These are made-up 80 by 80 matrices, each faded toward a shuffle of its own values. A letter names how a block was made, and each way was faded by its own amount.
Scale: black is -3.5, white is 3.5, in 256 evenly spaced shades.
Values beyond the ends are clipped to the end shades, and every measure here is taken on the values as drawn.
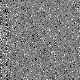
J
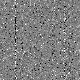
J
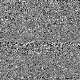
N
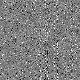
J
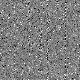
J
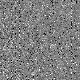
J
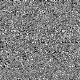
N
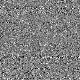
N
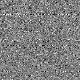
N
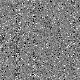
J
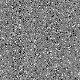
J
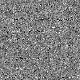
N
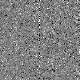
J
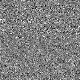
N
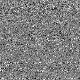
N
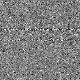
N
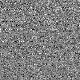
N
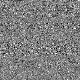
N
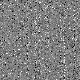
J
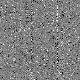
J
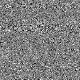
N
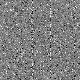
J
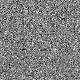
N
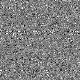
N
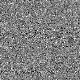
N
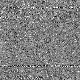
N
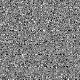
N
